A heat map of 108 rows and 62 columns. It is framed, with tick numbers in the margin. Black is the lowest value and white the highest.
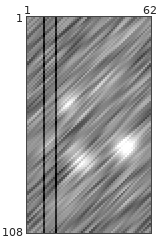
Odd lines: columns 9 and 15. Bumps: three. Histogram: heavy tails on both sides.
